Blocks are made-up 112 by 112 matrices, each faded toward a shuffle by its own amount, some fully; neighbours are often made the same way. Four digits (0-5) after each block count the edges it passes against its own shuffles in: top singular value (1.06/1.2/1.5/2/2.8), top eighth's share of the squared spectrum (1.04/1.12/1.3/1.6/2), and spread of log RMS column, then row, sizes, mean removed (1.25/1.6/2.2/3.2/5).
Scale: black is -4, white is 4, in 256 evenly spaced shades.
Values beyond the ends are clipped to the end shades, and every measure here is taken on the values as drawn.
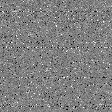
2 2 0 2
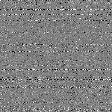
3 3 0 4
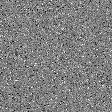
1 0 0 0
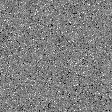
0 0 0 0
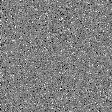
1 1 1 0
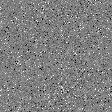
1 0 0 0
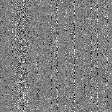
2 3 4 0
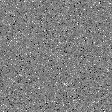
0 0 0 0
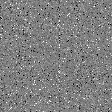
1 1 1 0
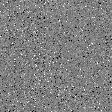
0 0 1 0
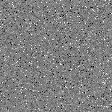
1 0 1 0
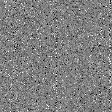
1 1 2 0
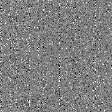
2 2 3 0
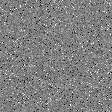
0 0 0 0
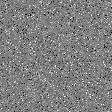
0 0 0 0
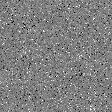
0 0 0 0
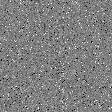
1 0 0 0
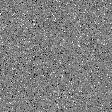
0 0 0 0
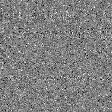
3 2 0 2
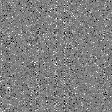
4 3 2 1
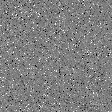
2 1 1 0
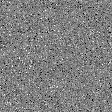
2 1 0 0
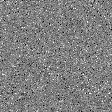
2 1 0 0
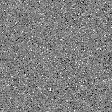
3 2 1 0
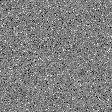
1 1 0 0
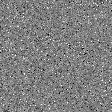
2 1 0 0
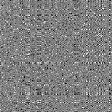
5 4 3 3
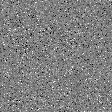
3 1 0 0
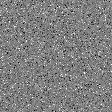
2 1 0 0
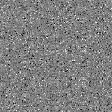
4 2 1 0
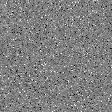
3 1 0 0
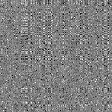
5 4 3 3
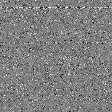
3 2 0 2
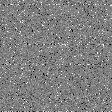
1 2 0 2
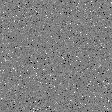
0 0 0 0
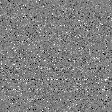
2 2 0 2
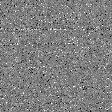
1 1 0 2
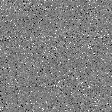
1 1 0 1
